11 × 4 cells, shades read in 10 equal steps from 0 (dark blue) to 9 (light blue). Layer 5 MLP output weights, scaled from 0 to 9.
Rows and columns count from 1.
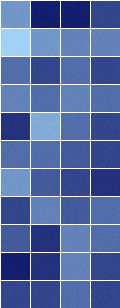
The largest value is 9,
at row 2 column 1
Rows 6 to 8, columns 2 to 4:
4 3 2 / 3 2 1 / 5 3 4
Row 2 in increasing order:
5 5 6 9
